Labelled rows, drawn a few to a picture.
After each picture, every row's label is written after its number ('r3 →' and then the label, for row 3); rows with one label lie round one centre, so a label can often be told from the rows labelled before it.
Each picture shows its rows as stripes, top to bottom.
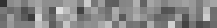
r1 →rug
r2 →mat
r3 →mat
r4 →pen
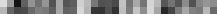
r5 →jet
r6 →jet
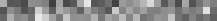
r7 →jet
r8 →mat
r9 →pen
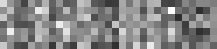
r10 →jet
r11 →pen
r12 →jet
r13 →mat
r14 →pen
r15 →pen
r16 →jet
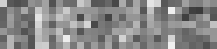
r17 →jet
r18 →pen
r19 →mat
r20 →rug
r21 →mat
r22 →pen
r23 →pen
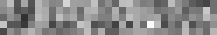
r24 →pen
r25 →mat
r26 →mat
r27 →jet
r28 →rug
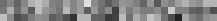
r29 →rug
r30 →pen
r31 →jet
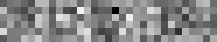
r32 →mat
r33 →jet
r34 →mat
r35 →pen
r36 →jet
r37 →rug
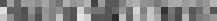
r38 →rug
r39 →jet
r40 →jet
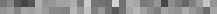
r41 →mat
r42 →rug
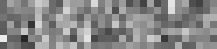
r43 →pen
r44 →pen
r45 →mat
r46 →mat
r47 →rug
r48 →jet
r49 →mat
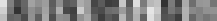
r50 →jet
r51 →jet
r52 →jet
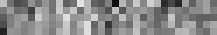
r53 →jet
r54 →mat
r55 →pen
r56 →rug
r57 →rug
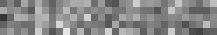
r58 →rug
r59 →pen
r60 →rug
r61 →mat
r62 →pen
